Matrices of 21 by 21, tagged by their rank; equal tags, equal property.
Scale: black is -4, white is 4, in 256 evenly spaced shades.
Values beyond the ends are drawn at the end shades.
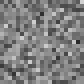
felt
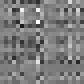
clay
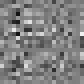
clay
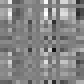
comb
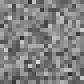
felt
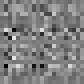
clay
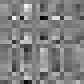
comb
